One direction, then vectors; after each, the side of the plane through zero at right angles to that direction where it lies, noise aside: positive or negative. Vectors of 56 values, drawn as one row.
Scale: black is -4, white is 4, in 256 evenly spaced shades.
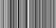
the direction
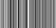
positive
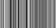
positive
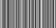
positive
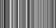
negative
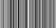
positive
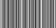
positive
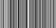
positive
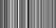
negative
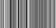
positive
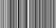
positive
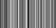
negative
